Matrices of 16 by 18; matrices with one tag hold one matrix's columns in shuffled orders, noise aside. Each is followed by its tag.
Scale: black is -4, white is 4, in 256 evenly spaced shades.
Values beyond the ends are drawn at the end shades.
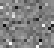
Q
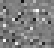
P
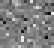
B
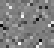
Q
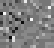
B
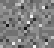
Q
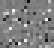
P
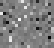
B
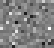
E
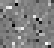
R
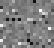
P
